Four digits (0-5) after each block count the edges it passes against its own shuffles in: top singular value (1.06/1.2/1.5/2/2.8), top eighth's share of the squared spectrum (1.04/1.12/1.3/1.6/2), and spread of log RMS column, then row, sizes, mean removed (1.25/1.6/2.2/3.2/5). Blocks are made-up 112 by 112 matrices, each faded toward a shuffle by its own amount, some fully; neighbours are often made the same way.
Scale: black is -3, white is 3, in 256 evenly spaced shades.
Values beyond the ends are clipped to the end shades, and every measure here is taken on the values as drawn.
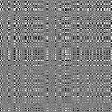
5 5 5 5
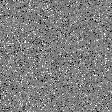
0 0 0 0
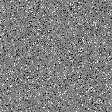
3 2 1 0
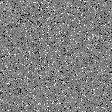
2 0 0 0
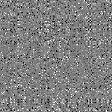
4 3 2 2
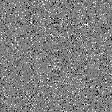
4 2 1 1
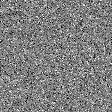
1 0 0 0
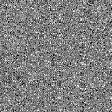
4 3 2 2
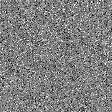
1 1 0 0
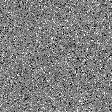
0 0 0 0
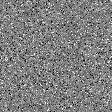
0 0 0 0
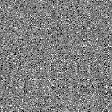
4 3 2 2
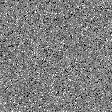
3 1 0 0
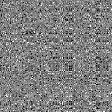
5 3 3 3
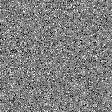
3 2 0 0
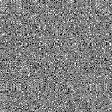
4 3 2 2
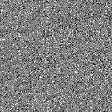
4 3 2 1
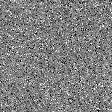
3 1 0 0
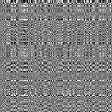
5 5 4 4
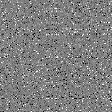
4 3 1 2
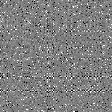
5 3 2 2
